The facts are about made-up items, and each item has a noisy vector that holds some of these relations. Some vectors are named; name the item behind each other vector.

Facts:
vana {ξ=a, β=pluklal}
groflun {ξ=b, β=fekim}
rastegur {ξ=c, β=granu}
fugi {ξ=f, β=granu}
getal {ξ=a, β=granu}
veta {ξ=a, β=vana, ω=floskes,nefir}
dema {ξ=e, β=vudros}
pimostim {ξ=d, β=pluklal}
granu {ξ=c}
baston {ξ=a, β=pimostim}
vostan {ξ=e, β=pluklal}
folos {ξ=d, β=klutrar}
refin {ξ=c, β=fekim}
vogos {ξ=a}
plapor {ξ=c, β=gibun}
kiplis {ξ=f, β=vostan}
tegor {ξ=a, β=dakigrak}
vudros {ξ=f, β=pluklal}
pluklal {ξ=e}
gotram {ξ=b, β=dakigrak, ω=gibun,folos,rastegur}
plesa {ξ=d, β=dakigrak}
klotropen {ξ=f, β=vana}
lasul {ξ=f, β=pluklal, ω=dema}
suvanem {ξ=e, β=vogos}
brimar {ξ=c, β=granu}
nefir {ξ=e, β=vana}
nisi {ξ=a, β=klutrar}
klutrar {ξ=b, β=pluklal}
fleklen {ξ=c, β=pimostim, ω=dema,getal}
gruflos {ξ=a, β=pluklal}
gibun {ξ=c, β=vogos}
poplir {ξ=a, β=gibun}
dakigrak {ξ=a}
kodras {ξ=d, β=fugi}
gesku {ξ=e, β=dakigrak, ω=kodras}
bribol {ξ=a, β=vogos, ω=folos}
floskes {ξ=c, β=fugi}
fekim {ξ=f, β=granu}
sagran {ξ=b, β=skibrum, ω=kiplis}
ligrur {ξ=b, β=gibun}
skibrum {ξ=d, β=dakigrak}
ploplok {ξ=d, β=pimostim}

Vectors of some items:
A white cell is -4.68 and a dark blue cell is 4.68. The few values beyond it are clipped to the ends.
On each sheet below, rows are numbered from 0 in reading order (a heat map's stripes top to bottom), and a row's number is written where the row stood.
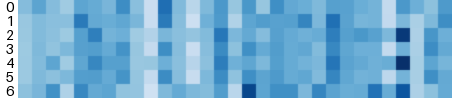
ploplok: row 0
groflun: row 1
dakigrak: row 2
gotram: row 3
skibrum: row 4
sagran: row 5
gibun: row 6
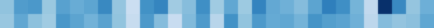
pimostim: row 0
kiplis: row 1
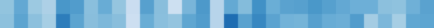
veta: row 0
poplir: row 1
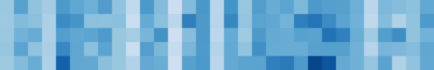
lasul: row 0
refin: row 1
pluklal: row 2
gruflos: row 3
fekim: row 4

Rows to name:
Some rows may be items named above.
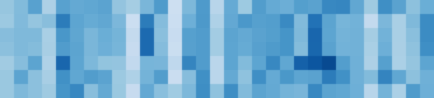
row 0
vostan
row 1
groflun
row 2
kodras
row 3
kodras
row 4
granu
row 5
vudros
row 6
tegor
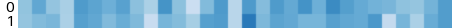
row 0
klotropen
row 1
suvanem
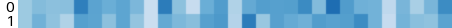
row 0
groflun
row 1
fleklen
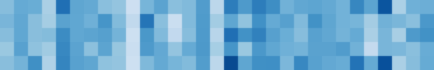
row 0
vogos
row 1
folos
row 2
ligrur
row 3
baston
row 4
gibun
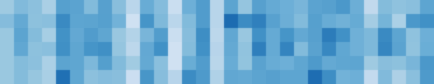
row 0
dema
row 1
ligrur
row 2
vudros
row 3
klutrar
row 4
nefir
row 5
getal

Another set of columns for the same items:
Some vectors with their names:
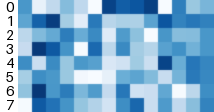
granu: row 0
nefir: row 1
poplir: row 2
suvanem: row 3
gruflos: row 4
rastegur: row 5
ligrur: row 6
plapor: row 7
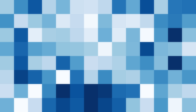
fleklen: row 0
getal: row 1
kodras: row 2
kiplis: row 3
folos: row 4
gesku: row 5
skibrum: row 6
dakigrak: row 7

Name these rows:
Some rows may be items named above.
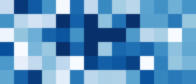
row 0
suvanem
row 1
pimostim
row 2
gibun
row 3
vana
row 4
granu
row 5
nefir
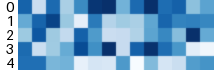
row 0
pluklal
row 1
dema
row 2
ploplok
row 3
vudros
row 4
groflun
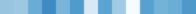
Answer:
tegor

